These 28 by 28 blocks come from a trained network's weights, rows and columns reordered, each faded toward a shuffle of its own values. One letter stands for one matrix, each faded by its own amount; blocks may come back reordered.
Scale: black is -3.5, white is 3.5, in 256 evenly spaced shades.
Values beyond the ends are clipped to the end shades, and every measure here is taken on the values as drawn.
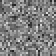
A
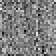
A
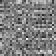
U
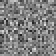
U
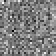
A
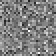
A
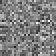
U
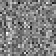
A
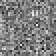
A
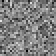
A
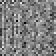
A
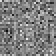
A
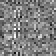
U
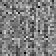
A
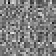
U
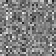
U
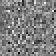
U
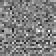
U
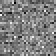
U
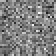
A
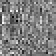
U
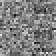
A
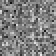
A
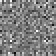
U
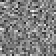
A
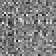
U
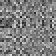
U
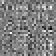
U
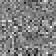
U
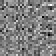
U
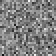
A
